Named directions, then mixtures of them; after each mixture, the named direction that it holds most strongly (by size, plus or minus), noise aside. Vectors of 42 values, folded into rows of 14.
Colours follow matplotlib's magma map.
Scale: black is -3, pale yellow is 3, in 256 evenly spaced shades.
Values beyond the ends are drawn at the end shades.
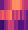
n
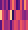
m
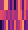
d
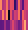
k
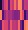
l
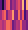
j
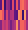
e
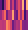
j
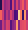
e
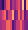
j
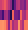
n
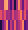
d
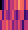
l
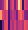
l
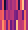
e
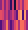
e
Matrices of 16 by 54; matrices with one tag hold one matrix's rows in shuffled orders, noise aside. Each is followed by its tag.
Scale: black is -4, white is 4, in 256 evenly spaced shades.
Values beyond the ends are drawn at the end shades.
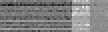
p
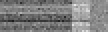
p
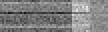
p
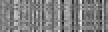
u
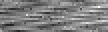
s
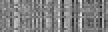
u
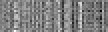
u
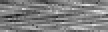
s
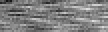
s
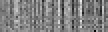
u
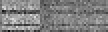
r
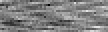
s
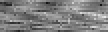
s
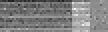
p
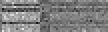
r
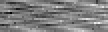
s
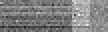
p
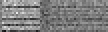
r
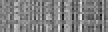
u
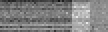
p
